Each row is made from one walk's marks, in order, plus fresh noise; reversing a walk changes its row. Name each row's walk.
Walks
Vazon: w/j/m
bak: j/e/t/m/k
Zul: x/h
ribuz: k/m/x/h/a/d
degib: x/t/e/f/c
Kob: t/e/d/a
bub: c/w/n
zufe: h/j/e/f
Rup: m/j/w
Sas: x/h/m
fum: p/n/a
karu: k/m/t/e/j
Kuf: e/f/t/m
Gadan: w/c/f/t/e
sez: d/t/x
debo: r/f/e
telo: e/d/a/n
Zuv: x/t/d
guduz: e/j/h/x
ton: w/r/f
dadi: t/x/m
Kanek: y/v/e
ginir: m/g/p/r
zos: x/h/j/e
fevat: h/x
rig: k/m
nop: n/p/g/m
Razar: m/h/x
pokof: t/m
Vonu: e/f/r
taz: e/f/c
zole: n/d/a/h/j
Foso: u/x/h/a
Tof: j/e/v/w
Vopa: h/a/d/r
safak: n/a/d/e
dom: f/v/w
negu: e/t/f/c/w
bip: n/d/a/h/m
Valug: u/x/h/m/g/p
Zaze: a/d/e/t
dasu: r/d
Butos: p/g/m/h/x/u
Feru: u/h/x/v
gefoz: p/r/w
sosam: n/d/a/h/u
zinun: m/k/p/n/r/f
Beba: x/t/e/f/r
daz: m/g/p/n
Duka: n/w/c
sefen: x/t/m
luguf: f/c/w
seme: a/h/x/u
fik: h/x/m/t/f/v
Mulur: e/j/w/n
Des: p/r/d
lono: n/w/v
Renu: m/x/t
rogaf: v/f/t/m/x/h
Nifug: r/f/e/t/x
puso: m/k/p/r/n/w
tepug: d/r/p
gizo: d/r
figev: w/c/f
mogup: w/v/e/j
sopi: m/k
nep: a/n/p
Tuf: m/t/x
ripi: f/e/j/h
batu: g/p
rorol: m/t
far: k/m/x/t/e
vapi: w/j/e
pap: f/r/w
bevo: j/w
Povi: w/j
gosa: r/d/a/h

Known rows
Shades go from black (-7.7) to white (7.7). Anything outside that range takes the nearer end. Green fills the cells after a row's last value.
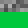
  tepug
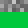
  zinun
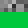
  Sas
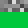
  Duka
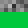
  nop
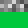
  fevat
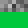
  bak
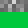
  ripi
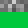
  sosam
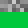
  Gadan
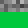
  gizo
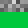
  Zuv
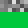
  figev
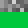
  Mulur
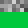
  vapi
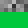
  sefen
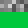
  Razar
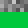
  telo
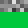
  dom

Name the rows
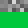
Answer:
negu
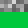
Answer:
sez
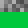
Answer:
daz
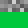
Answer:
degib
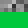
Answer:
dadi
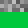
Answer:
safak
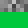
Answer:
Kuf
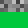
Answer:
dasu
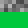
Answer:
nep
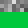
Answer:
mogup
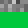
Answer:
Kob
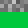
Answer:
ribuz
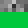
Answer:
Vazon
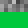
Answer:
fum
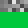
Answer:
luguf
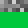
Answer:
bub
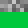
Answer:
far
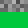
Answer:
Des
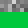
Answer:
karu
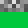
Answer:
rorol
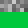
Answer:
zos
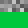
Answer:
debo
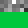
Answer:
Povi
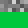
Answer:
ton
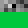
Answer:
sopi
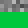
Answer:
Vonu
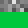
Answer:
Rup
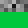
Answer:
pokof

